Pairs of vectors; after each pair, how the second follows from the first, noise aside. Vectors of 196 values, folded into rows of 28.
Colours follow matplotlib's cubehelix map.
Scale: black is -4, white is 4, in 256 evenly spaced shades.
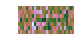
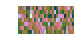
shuffled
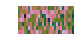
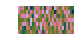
shuffled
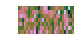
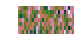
negated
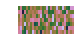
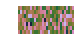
shuffled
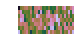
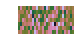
shuffled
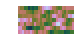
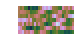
copied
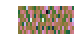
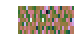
copied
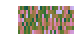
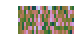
shuffled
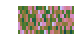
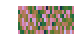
negated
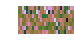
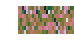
negated
